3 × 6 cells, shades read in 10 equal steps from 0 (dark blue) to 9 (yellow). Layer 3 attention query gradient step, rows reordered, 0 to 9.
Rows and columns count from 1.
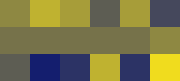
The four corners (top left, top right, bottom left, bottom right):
5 2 3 9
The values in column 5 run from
1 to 6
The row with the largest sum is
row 1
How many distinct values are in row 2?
2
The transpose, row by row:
5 4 3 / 7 4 0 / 6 4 1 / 3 4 7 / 6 4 1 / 2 5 9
